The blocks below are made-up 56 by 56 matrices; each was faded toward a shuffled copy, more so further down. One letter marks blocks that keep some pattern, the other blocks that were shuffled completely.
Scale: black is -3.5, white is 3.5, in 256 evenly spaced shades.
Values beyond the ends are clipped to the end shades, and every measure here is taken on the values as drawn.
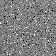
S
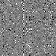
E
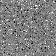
S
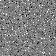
S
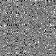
E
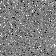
S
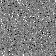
S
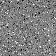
S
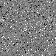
S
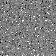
S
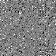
E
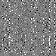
E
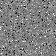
S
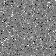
S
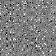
E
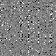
E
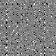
E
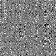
E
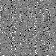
E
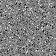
S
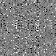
E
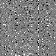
E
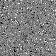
S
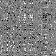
E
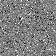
S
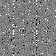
E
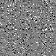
E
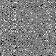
E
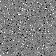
S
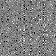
E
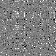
E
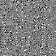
E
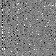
E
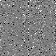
E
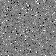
S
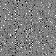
E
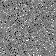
S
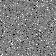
S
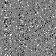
E
